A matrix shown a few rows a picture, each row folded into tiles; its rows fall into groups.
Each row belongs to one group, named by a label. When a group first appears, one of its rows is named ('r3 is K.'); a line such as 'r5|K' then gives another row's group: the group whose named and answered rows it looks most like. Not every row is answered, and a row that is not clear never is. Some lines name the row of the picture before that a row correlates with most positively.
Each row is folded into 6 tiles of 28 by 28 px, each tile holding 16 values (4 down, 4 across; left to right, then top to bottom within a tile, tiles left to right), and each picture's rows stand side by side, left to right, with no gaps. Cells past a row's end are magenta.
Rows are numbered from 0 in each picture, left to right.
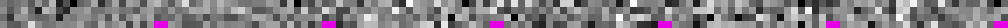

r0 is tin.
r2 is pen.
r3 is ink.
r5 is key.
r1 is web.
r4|web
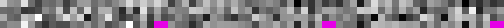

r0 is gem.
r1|web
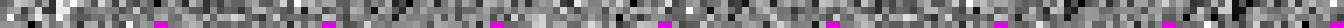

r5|gem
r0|key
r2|tin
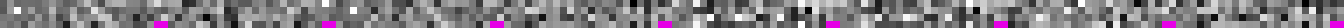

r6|pen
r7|web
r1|tin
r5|gem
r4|gem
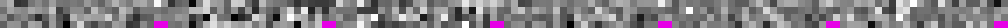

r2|gem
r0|tin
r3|tin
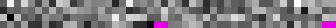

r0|ink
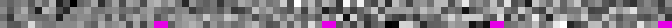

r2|ink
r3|pen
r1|gem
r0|tin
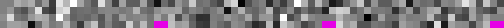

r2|ink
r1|ink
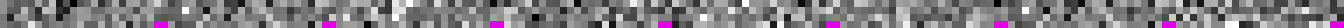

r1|tin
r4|pen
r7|pen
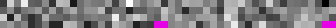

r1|key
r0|ink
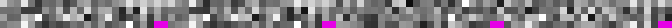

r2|ink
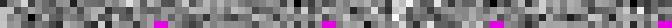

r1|web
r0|ink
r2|key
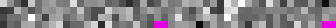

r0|pen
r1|key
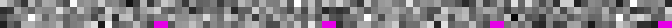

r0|pen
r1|gem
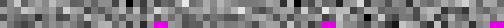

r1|web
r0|web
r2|ink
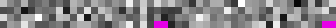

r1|pen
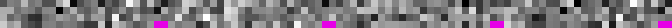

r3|ink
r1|key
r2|web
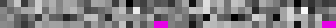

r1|web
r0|web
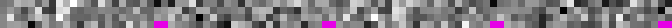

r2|key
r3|ink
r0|key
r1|ink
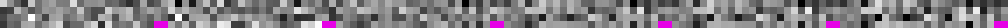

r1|pen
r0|pen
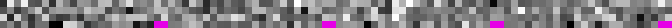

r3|tin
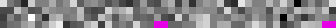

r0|pen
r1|pen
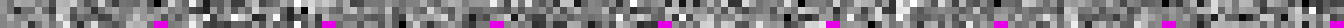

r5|key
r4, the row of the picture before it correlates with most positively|1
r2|tin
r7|web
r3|ink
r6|key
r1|gem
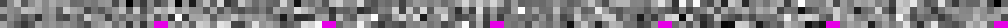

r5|key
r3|tin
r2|gem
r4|ink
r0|web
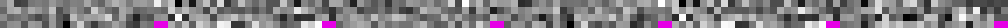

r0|tin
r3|tin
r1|pen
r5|web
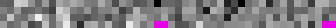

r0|key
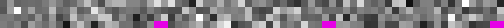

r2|ink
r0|tin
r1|pen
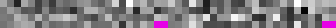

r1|gem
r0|gem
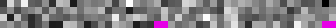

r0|ink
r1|key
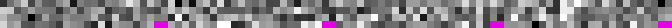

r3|key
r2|gem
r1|pen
